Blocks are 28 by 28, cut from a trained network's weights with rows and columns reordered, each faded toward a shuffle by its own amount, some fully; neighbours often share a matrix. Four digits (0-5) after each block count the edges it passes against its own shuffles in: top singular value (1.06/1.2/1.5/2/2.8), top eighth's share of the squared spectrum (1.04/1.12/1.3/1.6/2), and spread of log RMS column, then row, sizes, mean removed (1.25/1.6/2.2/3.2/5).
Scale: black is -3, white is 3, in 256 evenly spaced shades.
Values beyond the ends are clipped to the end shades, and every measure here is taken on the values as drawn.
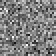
0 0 0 0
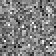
1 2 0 0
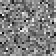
0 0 0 0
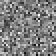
2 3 0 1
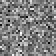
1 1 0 0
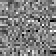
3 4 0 2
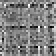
3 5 1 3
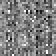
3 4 1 1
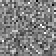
0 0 0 0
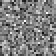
1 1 0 0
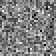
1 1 0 0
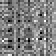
3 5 2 2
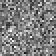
0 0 0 0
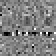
3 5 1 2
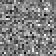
1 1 0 0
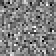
0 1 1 0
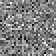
2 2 0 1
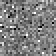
1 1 0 0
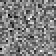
2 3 0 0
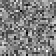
1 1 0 0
